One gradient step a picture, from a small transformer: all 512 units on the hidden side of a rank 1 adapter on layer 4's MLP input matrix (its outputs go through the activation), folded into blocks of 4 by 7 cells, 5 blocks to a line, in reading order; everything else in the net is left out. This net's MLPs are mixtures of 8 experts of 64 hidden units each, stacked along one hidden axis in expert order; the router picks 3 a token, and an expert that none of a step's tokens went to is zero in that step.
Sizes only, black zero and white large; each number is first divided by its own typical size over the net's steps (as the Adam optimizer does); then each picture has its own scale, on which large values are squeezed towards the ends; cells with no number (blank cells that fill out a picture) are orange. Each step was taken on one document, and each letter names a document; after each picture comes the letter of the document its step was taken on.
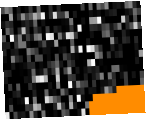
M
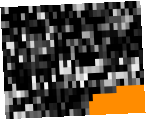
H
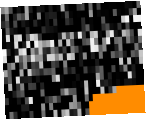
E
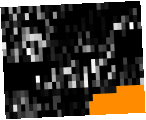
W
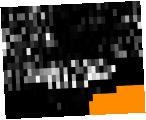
M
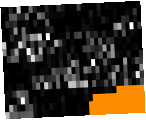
W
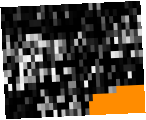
E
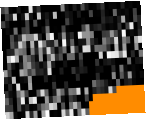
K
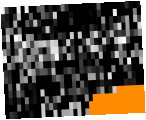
E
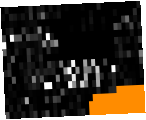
M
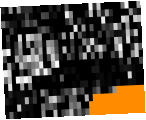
E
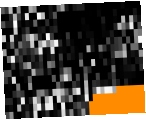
K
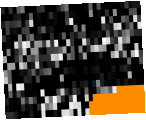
E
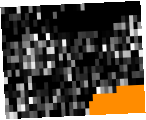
K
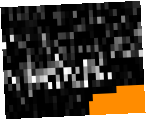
M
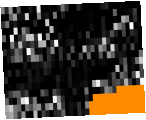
W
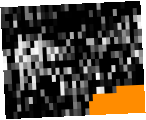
E
